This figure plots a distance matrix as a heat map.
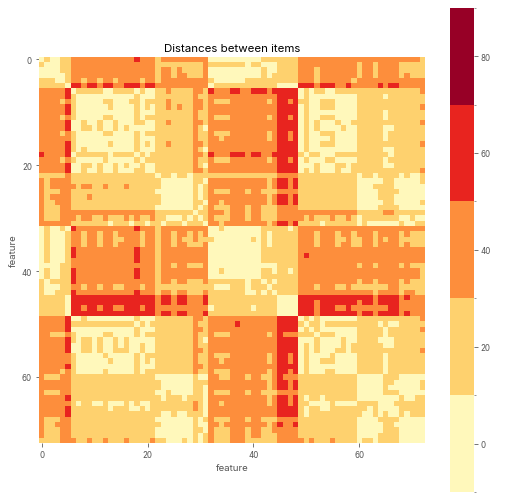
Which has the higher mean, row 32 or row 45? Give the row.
45
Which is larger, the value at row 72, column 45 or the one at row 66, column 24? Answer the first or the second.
the first
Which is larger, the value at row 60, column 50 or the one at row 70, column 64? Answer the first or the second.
the first
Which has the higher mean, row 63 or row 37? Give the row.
37
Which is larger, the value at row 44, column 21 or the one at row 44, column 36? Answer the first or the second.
the first
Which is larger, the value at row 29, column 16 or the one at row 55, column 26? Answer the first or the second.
the first
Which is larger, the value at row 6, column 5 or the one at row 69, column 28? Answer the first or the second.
the first
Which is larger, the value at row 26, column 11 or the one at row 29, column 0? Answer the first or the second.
the second
